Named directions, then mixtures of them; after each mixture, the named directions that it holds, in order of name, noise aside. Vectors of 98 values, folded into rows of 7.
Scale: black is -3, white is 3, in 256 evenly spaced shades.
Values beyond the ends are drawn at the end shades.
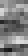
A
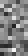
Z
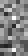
Z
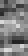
A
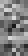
A, Z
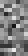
Z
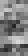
A, Z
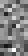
Z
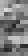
A, Z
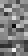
Z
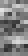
A, Z
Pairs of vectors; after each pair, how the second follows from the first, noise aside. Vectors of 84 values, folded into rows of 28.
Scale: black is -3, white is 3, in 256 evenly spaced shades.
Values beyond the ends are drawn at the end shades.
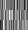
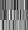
sign-scrambled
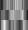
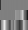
partly zeroed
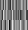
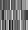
sign-scrambled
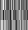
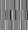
partly zeroed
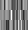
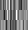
reversed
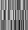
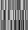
copied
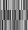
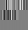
partly zeroed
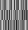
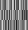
copied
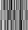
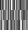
sign-scrambled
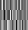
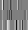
partly zeroed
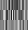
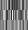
copied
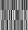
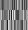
copied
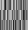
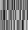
reversed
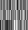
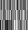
copied
